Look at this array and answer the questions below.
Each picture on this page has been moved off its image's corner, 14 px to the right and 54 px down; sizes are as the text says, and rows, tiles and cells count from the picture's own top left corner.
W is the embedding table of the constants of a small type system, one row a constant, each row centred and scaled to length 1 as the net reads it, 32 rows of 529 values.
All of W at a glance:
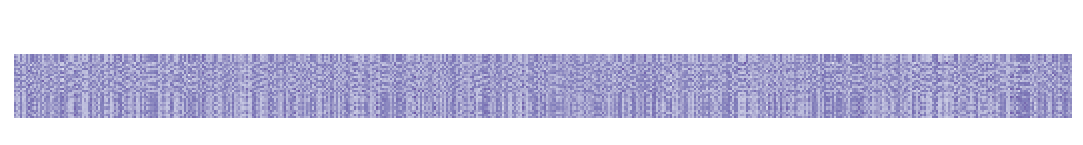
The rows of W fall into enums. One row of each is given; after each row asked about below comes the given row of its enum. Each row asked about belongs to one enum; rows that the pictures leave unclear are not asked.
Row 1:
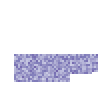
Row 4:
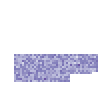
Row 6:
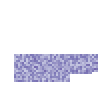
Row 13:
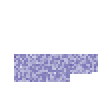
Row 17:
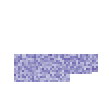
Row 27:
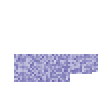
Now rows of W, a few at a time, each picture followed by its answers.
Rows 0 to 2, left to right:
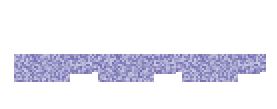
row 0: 6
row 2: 6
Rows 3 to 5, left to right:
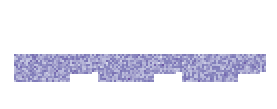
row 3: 1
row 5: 13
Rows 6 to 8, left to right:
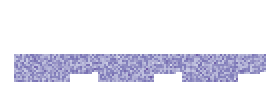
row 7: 4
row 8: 27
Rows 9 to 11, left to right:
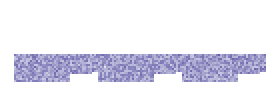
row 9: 1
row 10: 13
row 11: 17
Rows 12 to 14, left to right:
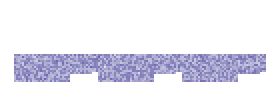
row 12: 4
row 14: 6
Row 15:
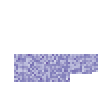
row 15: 27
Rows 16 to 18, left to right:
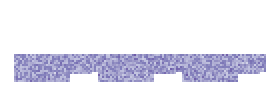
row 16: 13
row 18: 4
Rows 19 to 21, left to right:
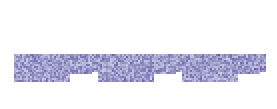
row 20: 27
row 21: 17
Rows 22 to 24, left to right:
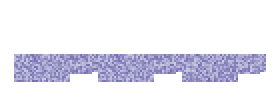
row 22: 6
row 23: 6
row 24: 27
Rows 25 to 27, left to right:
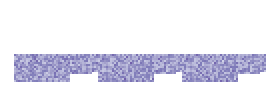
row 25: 1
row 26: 27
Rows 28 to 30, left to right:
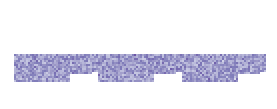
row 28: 1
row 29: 17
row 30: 27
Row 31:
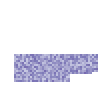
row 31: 6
